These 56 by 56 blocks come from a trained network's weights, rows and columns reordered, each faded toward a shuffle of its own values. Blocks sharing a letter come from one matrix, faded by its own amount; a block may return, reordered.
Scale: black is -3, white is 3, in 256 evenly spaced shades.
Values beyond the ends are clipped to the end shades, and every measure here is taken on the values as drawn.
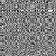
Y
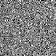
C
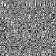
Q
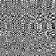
Y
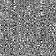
Q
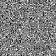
C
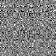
Q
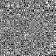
Q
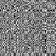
Y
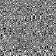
Q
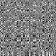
Y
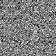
C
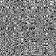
Q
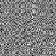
Y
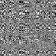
Y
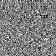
C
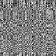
Y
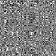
Q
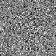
C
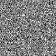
C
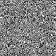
C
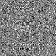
C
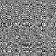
Y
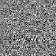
Q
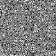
C
